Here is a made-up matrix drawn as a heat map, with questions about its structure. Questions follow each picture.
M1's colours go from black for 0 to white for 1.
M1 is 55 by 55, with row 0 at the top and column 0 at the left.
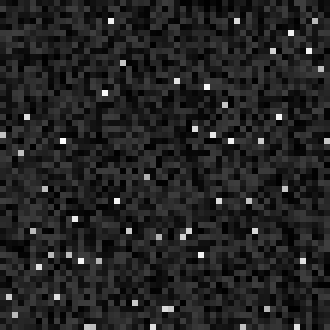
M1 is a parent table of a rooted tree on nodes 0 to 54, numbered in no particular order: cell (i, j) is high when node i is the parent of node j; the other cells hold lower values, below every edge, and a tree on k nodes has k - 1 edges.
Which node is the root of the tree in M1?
23
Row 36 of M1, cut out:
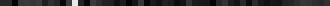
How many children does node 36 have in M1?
1
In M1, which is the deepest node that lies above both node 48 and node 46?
38
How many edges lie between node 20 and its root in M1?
2
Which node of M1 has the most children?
54
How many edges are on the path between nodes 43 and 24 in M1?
3
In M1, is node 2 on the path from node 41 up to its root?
no
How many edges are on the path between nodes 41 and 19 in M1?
2
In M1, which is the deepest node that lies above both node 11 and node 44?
42
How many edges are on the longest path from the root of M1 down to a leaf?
6
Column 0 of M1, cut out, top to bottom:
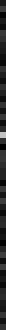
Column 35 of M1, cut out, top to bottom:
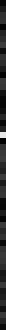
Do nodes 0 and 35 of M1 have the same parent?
yes
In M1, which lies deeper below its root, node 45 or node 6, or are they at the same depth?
node 6
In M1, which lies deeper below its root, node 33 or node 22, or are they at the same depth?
the same depth
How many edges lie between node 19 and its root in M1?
4
